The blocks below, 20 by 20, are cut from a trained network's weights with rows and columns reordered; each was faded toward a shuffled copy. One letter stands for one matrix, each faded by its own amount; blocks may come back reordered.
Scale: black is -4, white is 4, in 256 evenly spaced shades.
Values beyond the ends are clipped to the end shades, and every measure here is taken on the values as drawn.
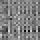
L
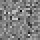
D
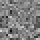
D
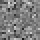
D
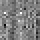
L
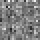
L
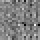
L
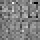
L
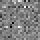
D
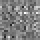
L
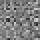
D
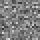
D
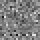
D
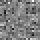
D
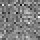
D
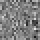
D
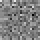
L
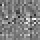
L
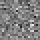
D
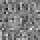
D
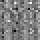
L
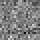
D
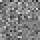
D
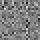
D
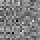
D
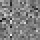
D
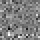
D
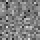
D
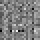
L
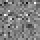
D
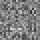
D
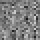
D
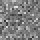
D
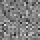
D
